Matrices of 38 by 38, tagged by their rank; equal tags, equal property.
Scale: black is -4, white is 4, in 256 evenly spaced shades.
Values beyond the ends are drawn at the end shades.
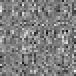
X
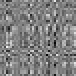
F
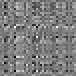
F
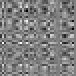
F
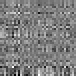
F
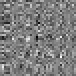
X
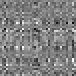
F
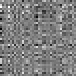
F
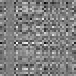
F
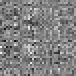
X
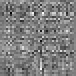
X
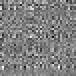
X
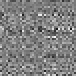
X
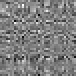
X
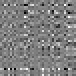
F
